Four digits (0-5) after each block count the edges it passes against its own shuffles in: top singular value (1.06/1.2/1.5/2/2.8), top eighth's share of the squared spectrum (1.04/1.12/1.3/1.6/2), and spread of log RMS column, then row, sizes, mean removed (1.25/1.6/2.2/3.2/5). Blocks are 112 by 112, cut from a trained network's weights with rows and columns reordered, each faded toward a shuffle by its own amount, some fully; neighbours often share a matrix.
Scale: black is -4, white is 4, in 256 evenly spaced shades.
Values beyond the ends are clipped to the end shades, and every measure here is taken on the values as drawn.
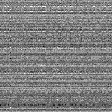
5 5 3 4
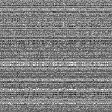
5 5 2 4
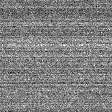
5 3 1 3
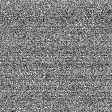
3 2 0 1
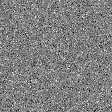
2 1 0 0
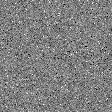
0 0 0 0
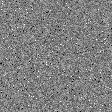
0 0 0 0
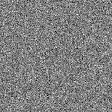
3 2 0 0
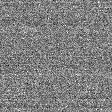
2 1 0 0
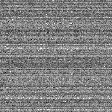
5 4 2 3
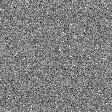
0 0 0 0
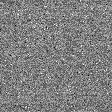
1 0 0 0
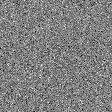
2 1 0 0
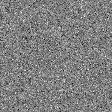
1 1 0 0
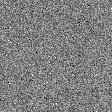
0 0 0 0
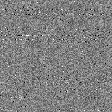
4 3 0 2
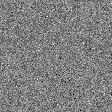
0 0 0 0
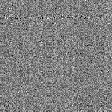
4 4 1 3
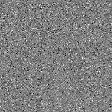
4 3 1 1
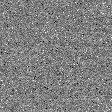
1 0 0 0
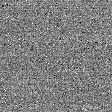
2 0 0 0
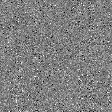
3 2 1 1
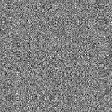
4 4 2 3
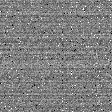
3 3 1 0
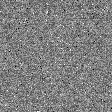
1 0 0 0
